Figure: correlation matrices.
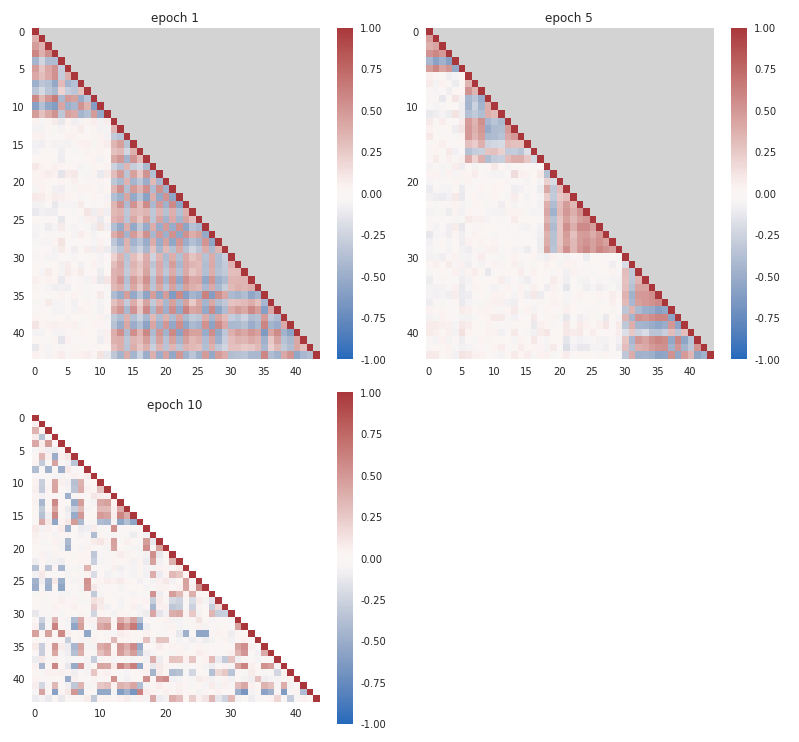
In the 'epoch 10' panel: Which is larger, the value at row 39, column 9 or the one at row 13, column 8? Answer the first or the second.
the first
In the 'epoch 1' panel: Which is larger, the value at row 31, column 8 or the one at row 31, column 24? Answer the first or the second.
the second
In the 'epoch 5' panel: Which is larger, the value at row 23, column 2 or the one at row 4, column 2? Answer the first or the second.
the first
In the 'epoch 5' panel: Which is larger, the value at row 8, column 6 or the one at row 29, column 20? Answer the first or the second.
the first
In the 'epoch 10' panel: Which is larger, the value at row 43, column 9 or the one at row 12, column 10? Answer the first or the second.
the second
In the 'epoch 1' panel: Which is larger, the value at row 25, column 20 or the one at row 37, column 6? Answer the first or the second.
the second
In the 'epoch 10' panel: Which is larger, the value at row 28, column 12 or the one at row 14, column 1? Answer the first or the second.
the first
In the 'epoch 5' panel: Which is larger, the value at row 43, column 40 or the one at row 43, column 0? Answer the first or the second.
the first
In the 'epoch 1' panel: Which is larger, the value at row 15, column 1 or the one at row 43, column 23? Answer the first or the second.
the first
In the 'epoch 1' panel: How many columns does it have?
44
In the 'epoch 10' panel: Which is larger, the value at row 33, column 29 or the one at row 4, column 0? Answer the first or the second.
the second
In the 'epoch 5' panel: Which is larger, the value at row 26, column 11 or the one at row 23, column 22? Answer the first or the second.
the second
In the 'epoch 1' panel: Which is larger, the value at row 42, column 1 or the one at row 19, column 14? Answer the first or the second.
the first
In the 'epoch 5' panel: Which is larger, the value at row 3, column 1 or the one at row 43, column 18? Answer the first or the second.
the first
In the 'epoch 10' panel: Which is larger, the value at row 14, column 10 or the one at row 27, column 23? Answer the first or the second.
the first
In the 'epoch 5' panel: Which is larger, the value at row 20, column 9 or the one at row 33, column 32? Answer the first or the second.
the second
